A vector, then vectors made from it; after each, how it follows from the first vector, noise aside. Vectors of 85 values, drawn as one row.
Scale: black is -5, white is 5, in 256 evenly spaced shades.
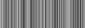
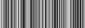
scaled up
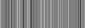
partly zeroed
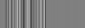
partly zeroed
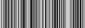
scaled up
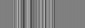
partly zeroed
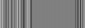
partly zeroed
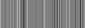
partly zeroed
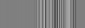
partly zeroed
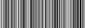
scaled up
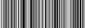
scaled up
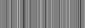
partly zeroed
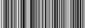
scaled up
